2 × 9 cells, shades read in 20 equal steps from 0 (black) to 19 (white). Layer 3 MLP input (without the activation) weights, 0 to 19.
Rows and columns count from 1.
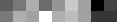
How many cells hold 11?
1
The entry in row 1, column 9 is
5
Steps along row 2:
up down up down up down down same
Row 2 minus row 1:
2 4 -1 11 2 -1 0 4 -1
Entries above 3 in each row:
8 9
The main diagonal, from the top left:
7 13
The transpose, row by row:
7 9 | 9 13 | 13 12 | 8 19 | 11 13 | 15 14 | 12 12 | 0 4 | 5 4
